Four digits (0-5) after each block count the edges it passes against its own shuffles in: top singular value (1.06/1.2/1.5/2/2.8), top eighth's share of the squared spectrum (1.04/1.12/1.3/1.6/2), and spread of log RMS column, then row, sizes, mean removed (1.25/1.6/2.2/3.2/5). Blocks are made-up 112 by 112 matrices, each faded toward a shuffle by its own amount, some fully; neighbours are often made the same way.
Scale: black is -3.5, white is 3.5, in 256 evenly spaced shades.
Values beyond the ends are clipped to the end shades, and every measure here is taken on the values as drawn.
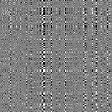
5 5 4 3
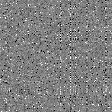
4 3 2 1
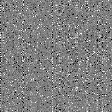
4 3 3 1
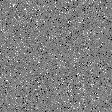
3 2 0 0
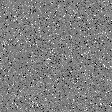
0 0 0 0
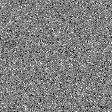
0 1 0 2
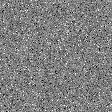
0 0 0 0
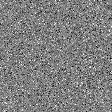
3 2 0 0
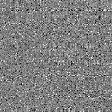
4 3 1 2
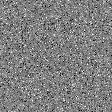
0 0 0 0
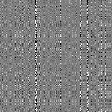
5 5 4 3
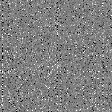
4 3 2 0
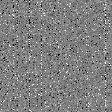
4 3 2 0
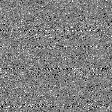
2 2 0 3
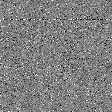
2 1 0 2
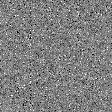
1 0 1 0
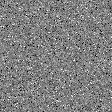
0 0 0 0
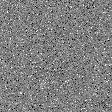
0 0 0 0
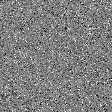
0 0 0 0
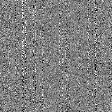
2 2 4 0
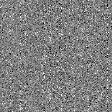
1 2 3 0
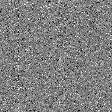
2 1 2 0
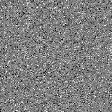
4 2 1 1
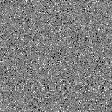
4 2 0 1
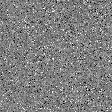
2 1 0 0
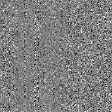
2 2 4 0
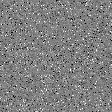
3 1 0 0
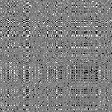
5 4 3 4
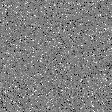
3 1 0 0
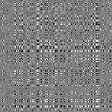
5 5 4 4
